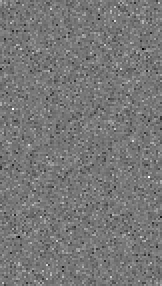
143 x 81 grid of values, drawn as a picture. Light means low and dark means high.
Histogram: heavy tails on both sides. Seam: none. Grain: fine. Symmetry: a half turn. Stripes: none.
